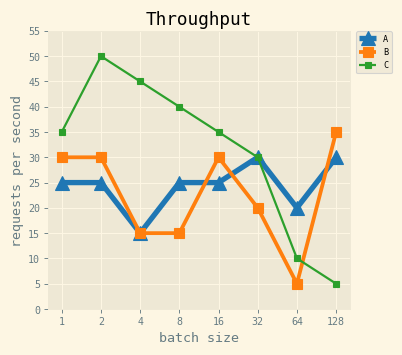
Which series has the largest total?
C
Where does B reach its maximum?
128
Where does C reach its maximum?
2
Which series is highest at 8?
C
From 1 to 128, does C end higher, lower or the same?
lower
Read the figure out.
Title: Throughput
x-axis: batch size, ticks 1 2 4 8 16 32 64 128
y-axis: requests per second, ticks 0 5 10 15 20 25 30 35 40 45 50 55
Legend: A, B, C
Values:
A: 25 25 15 25 25 30 20 30
B: 30 30 15 15 30 20 5 35
C: 35 50 45 40 35 30 10 5
